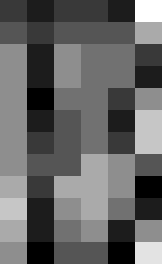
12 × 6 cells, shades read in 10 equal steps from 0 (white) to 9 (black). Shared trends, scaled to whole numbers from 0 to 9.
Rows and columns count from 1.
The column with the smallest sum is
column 1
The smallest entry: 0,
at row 1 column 6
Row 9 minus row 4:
-1 -1 -1 -2 -1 1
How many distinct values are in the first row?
3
